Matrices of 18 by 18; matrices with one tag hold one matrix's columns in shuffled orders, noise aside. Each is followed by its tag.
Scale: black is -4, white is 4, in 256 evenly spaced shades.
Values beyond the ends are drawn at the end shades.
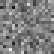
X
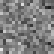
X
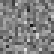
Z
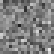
Z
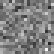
X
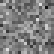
X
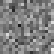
Z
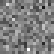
X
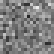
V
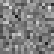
V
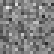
V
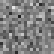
V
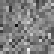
Z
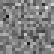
V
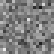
X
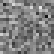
V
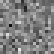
Z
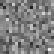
X
